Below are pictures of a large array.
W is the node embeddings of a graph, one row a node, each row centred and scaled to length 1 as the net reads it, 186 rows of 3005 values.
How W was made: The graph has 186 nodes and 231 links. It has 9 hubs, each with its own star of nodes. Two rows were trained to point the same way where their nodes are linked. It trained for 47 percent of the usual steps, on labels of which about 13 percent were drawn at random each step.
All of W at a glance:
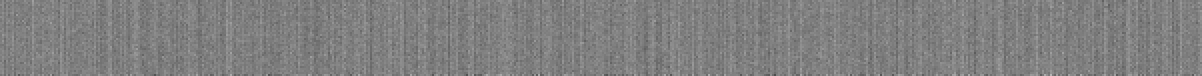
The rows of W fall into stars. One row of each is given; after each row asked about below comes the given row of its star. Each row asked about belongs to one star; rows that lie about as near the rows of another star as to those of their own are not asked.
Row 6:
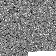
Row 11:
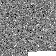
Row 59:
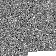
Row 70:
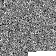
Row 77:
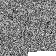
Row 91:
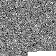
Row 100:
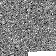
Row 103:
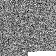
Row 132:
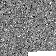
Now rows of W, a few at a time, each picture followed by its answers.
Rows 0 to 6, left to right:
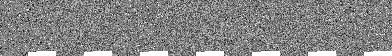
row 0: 70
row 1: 6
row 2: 91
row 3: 70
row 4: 59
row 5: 132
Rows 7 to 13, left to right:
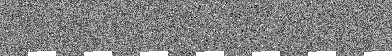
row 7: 100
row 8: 70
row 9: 132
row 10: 70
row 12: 70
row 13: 59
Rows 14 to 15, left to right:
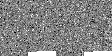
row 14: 11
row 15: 70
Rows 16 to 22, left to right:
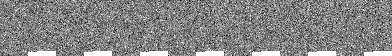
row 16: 103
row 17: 91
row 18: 132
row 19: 100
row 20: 100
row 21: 11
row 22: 100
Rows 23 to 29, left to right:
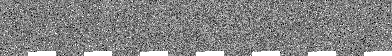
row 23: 132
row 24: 103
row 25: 6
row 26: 91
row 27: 77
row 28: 100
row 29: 6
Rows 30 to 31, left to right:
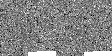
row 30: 70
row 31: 77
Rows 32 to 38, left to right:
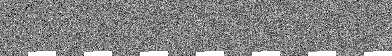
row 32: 132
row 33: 132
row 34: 91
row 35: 6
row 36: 91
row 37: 6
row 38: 59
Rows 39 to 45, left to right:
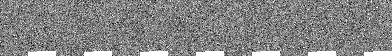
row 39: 6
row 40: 100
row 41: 100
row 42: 70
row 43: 132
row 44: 132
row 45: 103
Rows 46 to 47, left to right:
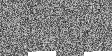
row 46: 59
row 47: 132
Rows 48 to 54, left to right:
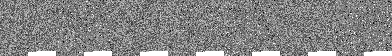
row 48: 6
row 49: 11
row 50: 6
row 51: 77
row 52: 100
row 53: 70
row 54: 77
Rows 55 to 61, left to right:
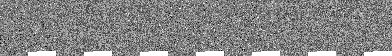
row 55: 91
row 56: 59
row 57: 91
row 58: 91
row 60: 11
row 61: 91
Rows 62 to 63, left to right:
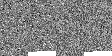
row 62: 59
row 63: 77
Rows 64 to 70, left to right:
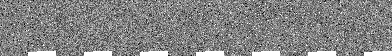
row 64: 11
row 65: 70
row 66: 6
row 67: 100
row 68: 100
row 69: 91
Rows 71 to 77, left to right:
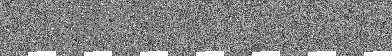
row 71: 6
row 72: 103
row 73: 77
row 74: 100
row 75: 6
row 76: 103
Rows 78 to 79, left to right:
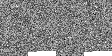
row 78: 103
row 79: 103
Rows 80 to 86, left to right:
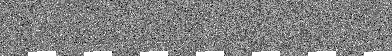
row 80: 59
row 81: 103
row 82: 6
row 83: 6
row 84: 77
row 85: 77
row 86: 132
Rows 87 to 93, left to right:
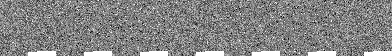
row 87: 77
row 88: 6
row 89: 70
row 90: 59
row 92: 91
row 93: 6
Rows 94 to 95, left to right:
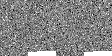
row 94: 100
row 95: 100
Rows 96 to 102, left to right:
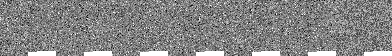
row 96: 59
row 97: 11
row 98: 6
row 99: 11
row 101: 103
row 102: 77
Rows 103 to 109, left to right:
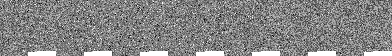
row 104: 70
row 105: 132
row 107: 100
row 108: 77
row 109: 100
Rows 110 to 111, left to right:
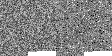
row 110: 6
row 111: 77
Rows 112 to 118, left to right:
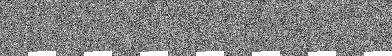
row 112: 11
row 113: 59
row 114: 100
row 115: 11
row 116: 59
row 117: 70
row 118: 77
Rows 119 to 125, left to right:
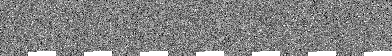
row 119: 70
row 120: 100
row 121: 132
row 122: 100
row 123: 91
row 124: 59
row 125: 100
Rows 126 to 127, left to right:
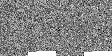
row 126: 91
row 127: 70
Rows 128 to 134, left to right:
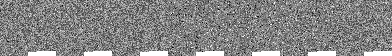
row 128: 70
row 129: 11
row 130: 132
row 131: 132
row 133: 59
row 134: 132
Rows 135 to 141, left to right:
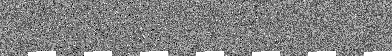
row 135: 11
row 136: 132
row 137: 132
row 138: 91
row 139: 59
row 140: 6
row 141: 59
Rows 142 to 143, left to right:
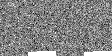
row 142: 6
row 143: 6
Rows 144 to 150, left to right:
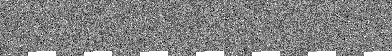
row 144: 70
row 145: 77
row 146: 59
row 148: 59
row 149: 6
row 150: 91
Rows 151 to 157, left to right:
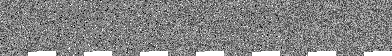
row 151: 91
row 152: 103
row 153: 6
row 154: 59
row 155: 59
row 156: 70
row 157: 70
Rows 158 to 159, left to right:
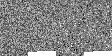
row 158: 70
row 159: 59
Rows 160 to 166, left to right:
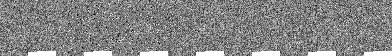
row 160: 59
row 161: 77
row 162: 91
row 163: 70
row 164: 100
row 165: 132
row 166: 59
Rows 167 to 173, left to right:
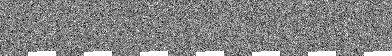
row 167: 70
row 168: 6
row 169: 11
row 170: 11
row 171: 70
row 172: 6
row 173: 59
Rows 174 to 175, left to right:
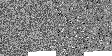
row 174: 91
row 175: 132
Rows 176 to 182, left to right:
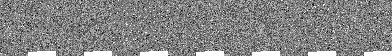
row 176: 59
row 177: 70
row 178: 77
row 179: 100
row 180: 91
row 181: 70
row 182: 6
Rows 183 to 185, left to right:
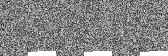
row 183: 100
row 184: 103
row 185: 59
